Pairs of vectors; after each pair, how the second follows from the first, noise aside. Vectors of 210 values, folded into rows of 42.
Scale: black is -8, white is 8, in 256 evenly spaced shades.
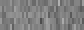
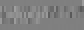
partly zeroed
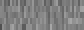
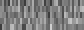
scaled up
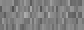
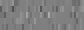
partly zeroed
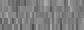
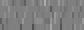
partly zeroed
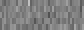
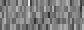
scaled up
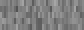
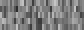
scaled up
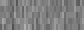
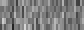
scaled up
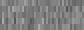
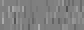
partly zeroed
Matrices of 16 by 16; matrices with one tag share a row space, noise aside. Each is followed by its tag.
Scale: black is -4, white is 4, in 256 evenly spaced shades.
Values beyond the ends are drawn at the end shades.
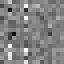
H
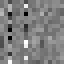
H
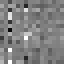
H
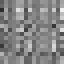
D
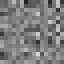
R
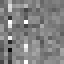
H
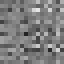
R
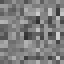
R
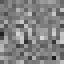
D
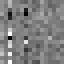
H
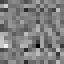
R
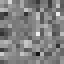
R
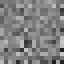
D
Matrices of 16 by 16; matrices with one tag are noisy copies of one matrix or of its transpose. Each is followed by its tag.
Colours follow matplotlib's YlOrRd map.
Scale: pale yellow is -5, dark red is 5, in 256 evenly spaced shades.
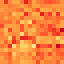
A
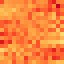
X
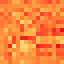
A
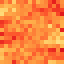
X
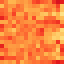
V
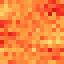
X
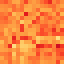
A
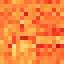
A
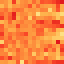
V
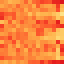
V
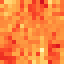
X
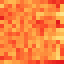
V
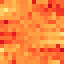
X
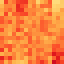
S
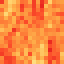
X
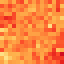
S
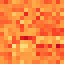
A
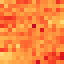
S
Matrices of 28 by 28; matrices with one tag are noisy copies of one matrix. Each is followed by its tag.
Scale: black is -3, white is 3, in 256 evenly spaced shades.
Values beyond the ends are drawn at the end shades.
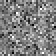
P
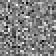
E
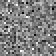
E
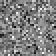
P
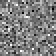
E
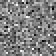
E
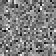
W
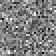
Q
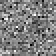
Q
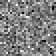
E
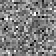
Q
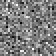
E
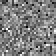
W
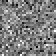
W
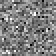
Q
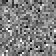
W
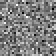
E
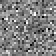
Q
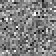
Q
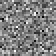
Q
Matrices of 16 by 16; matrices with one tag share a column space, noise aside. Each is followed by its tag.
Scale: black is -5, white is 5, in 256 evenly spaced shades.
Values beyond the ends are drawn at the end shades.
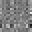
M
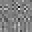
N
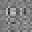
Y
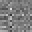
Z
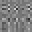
N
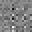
Z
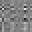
N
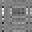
Y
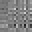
M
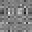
Y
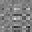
Z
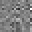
N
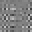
Z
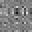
Y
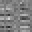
Z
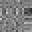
Y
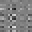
Z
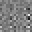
Z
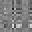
M
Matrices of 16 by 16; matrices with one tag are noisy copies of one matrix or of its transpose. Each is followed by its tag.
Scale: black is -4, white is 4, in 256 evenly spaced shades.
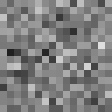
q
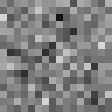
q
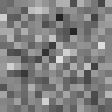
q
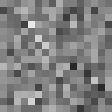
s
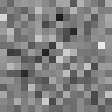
q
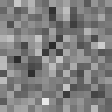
q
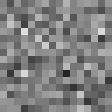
s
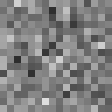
q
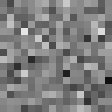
s
